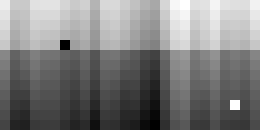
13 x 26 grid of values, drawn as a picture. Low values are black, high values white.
Two lone cells stand out: one far higher and one far lower than their neighbours. The top part is higher, up to a seam about 40% of the way down. The bottom middle is the ninth with the lowest average. The top right is the ninth with the highest average. There is an overall slope up to the top.
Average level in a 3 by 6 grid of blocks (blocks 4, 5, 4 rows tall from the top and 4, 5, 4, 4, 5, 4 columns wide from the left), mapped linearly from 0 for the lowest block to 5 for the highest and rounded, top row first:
4 4 4 4 5 5
2 2 2 1 3 2
1 1 0 0 1 1
